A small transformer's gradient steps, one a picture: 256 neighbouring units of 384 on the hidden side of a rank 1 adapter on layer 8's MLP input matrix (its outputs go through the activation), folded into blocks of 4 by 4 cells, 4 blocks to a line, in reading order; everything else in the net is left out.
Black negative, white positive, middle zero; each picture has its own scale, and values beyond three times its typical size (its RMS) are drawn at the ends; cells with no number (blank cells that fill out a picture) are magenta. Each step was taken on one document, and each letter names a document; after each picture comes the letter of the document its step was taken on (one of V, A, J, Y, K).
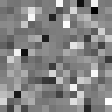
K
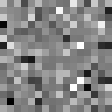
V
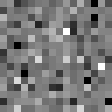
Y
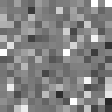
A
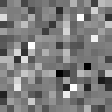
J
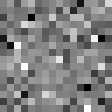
A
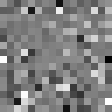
K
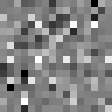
Y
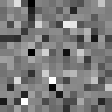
Y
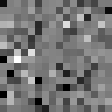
V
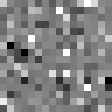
V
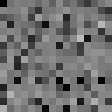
V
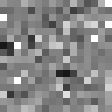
J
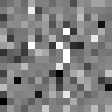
J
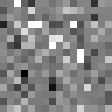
Y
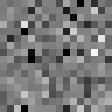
A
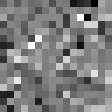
J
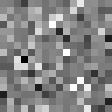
V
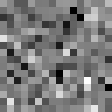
J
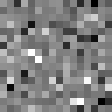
Y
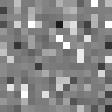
Y
